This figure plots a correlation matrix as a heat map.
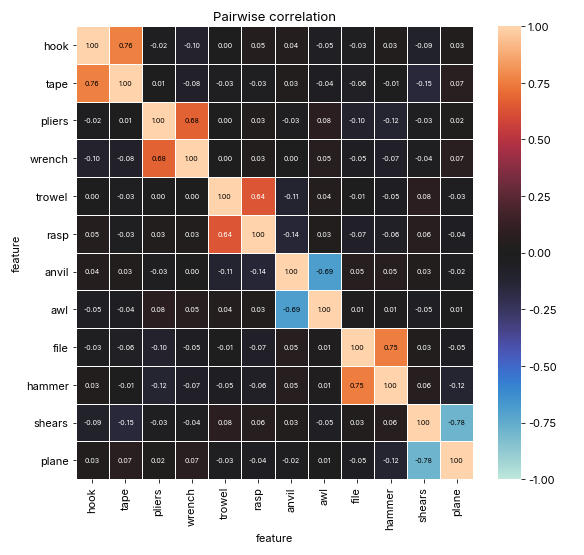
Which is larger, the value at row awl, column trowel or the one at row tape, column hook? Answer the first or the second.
the second
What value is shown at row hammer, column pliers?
-0.12
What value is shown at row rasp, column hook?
0.05
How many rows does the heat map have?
12
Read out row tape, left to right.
0.76 1.00 0.01 -0.08 -0.03 -0.03 0.03 -0.04 -0.06 -0.01 -0.15 0.07
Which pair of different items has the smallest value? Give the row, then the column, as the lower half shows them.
plane, shears
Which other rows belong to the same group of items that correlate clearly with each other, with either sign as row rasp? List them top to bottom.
trowel
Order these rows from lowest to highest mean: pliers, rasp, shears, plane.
shears, plane, rasp, pliers
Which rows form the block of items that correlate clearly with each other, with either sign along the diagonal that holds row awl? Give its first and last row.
anvil to awl
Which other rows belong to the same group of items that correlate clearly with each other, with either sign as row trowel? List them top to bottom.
rasp
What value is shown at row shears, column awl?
-0.05
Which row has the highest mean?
hook
